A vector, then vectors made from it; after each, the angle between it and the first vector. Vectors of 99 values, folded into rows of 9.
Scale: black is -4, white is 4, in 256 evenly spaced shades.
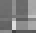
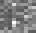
partly aligned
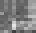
nearly parallel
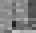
nearly opposite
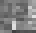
nearly parallel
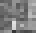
nearly parallel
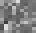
orthogonal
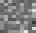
orthogonal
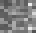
partly aligned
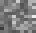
partly aligned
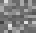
orthogonal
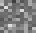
orthogonal
